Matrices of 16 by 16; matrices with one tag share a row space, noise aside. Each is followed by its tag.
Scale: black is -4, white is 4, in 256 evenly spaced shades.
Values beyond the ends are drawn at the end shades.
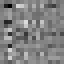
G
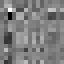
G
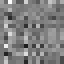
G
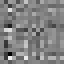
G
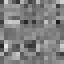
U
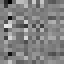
G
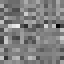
U
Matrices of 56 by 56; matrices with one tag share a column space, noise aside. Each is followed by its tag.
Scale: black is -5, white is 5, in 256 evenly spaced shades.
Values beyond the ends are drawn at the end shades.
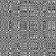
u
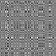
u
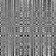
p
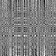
p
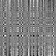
p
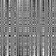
p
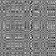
u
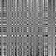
p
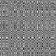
u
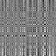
p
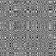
u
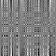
p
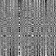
p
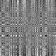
p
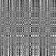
p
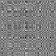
u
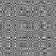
u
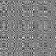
u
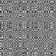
u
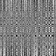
p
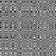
u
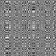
u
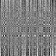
p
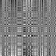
p
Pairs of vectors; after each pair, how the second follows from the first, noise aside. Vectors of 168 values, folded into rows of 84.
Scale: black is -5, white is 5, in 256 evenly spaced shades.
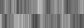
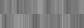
shrunk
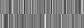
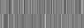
shrunk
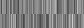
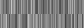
reversed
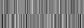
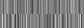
negated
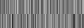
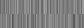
shrunk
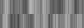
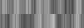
reversed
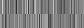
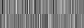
negated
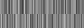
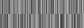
reversed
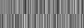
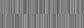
shrunk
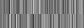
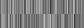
reversed
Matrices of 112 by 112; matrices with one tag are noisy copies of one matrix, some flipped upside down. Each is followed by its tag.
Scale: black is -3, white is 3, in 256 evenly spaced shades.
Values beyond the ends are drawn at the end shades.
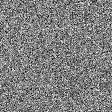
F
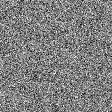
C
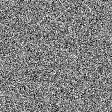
C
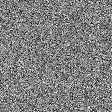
F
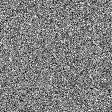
F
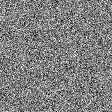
C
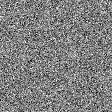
C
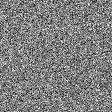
F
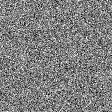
C
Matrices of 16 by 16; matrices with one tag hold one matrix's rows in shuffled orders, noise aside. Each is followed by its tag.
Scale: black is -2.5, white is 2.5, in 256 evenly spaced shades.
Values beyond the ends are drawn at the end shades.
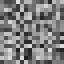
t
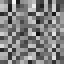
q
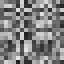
t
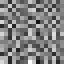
q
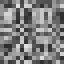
t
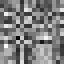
t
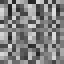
q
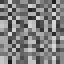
q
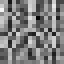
q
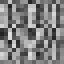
q
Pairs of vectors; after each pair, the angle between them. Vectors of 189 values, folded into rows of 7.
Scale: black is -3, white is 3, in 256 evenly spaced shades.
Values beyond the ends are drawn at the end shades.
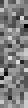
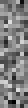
orthogonal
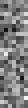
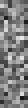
partly opposed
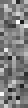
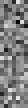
nearly opposite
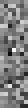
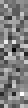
partly opposed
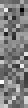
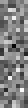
partly opposed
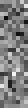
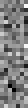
partly aligned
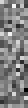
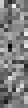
partly aligned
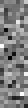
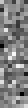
nearly opposite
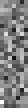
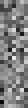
nearly opposite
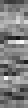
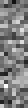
partly aligned
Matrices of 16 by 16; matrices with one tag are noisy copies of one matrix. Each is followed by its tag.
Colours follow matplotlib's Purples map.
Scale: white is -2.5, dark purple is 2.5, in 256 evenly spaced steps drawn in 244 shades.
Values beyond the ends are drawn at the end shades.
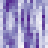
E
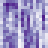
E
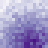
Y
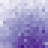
Y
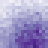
Y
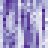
E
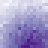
Y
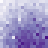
Y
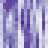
E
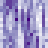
E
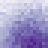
Y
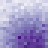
Y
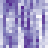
E
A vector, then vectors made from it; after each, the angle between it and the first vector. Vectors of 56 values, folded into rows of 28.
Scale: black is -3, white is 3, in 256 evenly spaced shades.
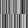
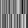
nearly parallel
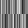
nearly parallel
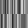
partly opposed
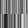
partly aligned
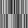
orthogonal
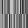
partly aligned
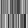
nearly opposite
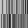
orthogonal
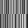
partly aligned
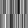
partly opposed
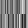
nearly opposite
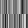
nearly parallel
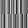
orthogonal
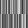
nearly parallel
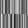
partly aligned
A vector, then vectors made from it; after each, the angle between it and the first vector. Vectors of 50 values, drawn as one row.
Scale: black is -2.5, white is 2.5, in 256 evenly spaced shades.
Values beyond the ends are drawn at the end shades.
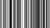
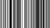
nearly parallel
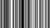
partly opposed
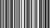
orthogonal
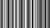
partly opposed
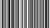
orthogonal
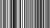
partly aligned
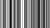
nearly parallel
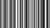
partly aligned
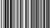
partly aligned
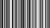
nearly opposite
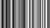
partly opposed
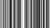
nearly parallel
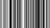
nearly parallel
